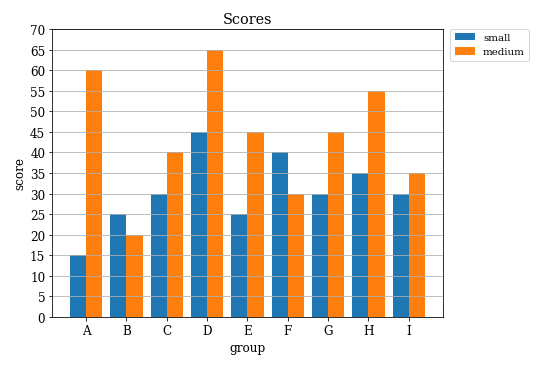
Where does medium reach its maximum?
D
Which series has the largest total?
medium
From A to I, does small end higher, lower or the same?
higher
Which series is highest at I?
medium
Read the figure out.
Title: Scores
x-axis: group, ticks A B C D E F G H I
y-axis: score, ticks 0 5 10 15 20 25 30 35 40 45 50 55 60 65 70
Legend: small, medium
Values:
small: 15 25 30 45 25 40 30 35 30
medium: 60 20 40 65 45 30 45 55 35
